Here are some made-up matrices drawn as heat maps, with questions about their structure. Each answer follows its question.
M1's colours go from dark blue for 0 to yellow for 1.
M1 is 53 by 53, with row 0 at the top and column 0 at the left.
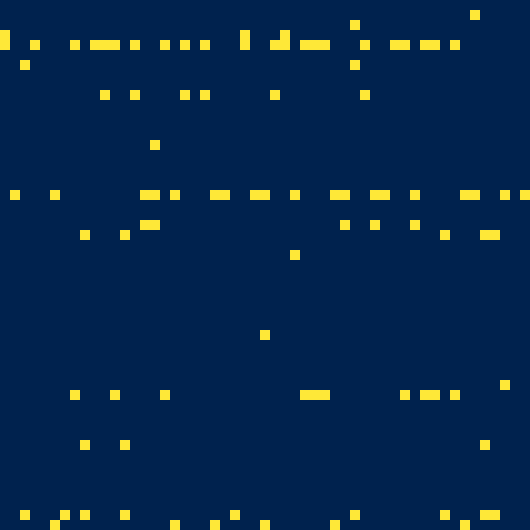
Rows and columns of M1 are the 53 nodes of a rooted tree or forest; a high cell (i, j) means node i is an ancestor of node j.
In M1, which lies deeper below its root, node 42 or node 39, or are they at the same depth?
node 42
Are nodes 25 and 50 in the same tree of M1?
yes
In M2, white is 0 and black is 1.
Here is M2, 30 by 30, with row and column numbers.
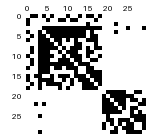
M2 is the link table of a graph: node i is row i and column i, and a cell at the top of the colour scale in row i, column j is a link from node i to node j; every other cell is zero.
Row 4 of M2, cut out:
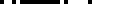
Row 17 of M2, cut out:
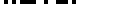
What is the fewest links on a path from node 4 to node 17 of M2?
2
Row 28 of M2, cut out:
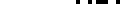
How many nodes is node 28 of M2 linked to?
6
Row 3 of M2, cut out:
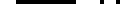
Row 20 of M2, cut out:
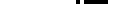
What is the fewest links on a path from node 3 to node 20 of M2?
2
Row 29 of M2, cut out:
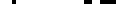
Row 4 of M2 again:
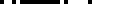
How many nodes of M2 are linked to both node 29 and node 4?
2
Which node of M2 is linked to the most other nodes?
node 3
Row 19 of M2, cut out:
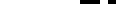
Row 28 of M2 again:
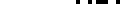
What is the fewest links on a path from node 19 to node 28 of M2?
1
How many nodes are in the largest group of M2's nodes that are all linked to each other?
7
